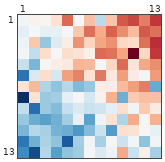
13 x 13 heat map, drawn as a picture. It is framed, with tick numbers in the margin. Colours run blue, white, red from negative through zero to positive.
Neither half mirrors the other. The top right is the ninth with the highest average. The histogram is bell-shaped. There is an overall slope up to the top right.
